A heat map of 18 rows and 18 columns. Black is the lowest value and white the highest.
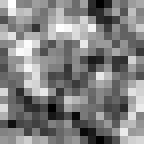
Mirror symmetry: none. Odd rows or columns: none. Histogram: bell-shaped. Average level on the scale: 50%.
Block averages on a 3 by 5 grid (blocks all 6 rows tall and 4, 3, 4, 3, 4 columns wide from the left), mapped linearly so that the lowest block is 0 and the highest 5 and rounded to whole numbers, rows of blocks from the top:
53513 | 44122 | 20104
